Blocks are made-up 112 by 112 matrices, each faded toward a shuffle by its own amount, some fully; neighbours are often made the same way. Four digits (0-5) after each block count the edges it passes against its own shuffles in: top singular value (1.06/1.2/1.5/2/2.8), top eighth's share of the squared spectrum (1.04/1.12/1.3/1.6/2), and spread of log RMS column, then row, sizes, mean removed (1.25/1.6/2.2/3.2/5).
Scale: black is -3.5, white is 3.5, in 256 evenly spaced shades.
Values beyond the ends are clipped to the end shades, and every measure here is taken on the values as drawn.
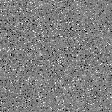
4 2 0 1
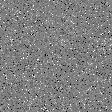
2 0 0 0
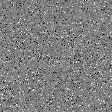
3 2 0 1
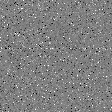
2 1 0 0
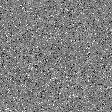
2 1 0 0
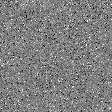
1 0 0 0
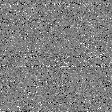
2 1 0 2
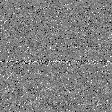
2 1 0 2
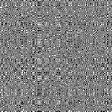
5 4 3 3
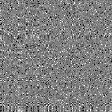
5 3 2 2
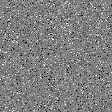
3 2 1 0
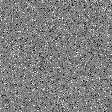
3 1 0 0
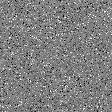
2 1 0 0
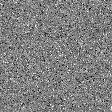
0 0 0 0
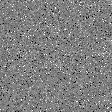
1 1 0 0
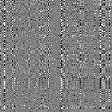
5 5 4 3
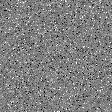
0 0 0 0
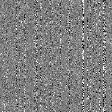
2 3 4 0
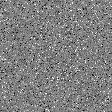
0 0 0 0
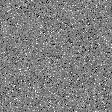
1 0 0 0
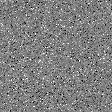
2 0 0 0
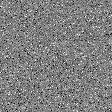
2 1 0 0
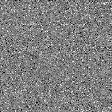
3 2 1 1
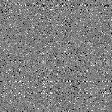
4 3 1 2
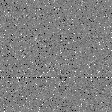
3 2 0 1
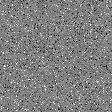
2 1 0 0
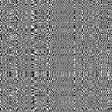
5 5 4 4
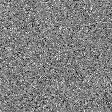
0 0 0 1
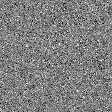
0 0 0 1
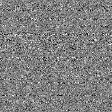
1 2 0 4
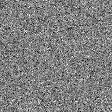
0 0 0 1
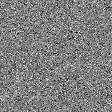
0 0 0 1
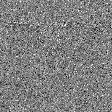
0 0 0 1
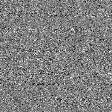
1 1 0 3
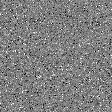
2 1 0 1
